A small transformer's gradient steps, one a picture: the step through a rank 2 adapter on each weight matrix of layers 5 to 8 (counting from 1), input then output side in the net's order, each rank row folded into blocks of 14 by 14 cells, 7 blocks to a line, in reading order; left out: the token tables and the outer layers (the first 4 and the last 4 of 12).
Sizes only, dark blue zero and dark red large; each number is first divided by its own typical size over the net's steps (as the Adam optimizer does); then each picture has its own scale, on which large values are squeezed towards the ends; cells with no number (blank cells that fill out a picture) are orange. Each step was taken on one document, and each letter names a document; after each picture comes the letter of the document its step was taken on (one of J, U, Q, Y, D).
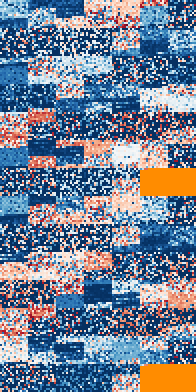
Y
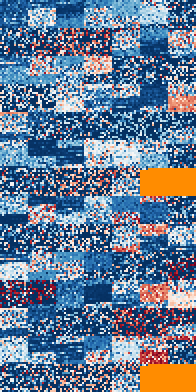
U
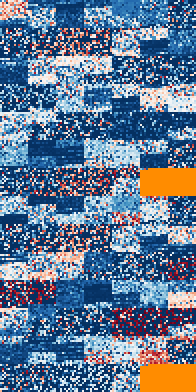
U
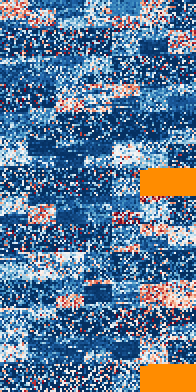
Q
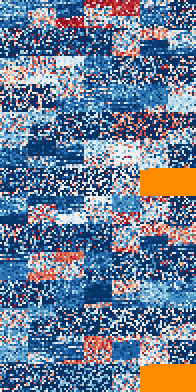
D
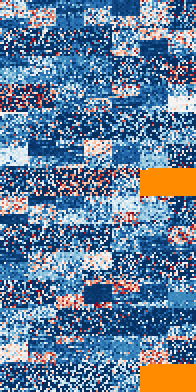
Q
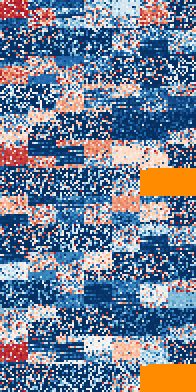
Y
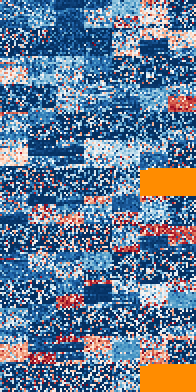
Q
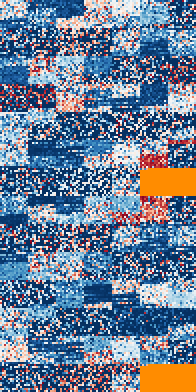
D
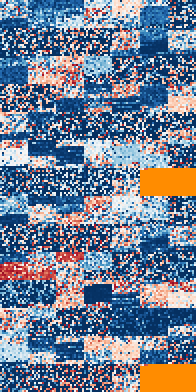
Y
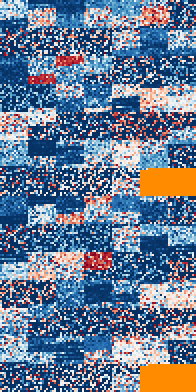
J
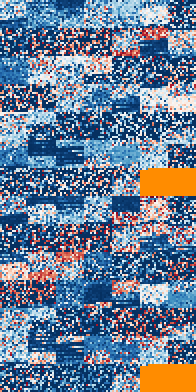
U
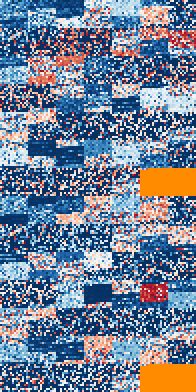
D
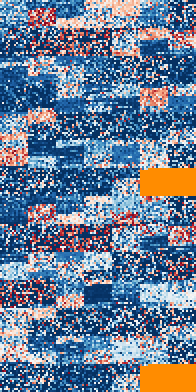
D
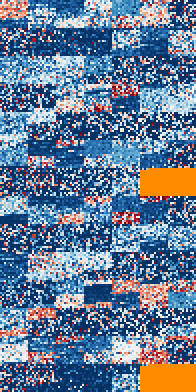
Q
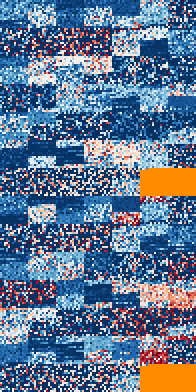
U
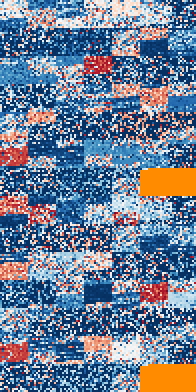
Y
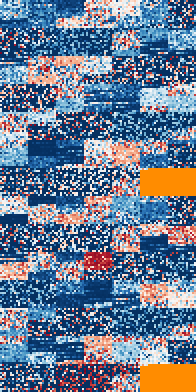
J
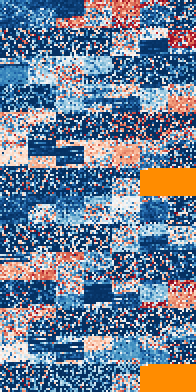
Y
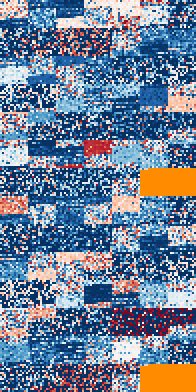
Y
